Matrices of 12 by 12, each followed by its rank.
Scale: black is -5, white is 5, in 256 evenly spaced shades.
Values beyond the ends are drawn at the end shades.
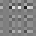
one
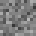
full rank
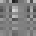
one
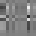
one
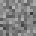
full rank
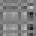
one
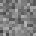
full rank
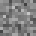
full rank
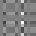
one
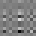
one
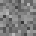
full rank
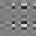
one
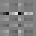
one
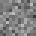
full rank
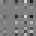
one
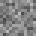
full rank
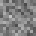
full rank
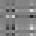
one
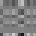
one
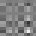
one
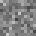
full rank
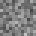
full rank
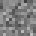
full rank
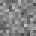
full rank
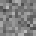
full rank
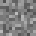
full rank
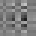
one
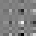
one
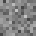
full rank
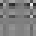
one
